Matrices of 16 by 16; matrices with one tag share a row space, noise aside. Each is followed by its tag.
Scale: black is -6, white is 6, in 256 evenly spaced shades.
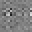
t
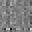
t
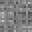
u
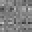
u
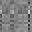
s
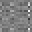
s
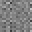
t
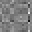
s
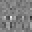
t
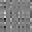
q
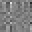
t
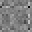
s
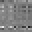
u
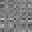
u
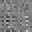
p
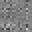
p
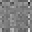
s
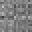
u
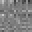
u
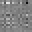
p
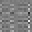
s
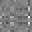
s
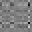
s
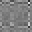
s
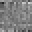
u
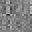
t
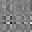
t
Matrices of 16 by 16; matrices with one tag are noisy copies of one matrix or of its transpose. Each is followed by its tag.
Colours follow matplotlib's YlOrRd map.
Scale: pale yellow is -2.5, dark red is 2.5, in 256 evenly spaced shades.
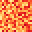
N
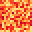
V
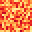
V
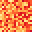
N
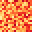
N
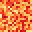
V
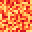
V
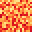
N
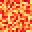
V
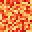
V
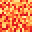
N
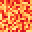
V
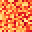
N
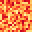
V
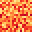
N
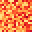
N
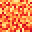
N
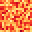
V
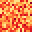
N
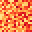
N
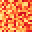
N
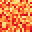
N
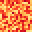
V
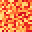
N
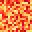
V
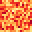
V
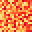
N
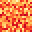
N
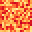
V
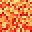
N
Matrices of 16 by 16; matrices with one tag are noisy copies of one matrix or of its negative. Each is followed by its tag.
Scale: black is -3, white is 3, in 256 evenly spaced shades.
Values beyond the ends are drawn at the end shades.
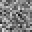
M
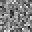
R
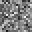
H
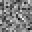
M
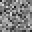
M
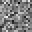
H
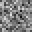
M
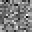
H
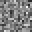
R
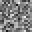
H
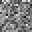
H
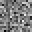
R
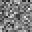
H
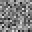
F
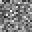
H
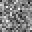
M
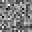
F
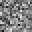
M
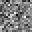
H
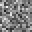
M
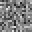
F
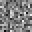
R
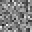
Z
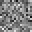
Z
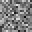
H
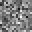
M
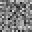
F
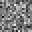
F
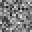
M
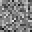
Z
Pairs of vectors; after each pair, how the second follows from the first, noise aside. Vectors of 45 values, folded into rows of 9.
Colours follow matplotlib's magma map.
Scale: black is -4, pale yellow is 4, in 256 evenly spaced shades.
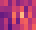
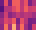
wrapped around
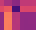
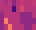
partly zeroed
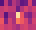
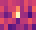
reversed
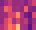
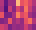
reversed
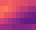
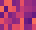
sign-scrambled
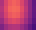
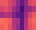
wrapped around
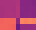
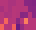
partly zeroed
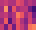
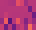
partly zeroed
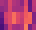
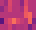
partly zeroed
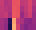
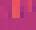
partly zeroed
